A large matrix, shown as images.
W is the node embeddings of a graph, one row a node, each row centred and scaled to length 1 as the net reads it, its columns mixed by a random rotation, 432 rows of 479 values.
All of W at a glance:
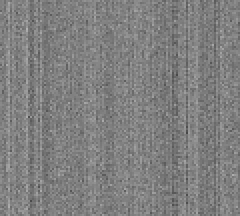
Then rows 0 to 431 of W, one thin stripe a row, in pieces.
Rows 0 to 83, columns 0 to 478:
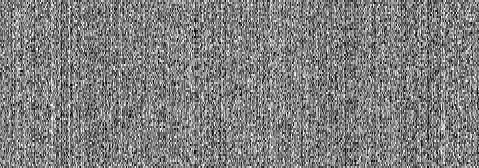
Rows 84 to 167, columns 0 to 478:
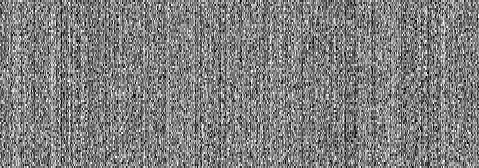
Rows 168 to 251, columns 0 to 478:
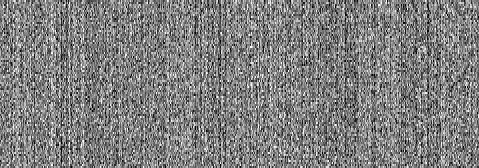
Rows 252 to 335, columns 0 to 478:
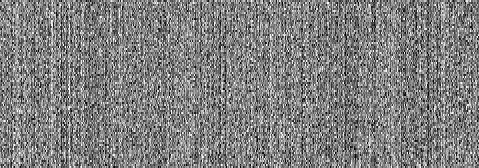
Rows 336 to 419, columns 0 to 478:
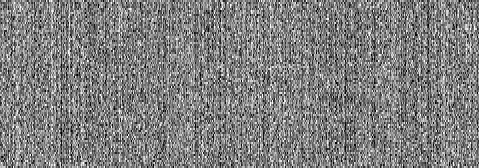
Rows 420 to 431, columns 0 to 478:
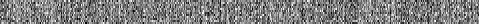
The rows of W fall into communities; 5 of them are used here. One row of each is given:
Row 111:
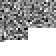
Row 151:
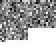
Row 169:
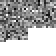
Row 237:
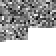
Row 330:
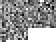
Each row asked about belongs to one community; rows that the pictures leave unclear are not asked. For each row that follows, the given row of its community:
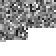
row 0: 151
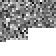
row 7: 330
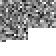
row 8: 169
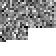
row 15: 330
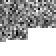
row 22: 151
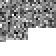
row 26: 237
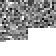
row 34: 330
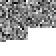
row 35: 151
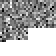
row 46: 330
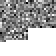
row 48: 330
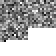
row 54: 169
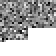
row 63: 111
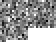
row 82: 330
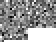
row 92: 151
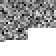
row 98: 151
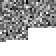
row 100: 111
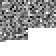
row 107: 111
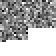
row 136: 169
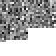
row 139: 169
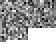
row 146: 330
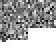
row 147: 330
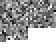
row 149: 330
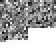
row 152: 330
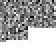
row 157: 111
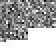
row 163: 169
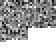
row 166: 330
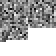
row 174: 111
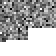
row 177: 111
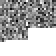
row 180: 330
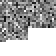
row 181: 237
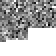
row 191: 237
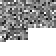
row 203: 169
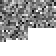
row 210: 237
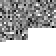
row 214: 151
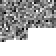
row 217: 151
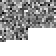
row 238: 151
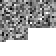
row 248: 111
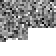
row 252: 237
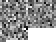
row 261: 330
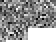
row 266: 237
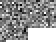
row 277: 169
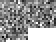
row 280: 237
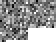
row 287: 169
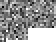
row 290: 237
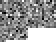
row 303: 151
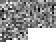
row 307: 330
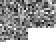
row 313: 169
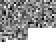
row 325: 151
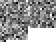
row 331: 237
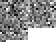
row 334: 169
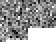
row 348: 237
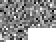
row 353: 151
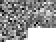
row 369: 151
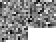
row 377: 111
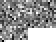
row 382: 151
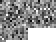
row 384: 151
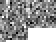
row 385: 151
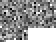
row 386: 151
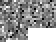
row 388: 237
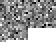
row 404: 237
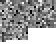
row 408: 330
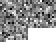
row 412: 111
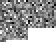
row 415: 111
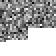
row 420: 330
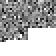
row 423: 330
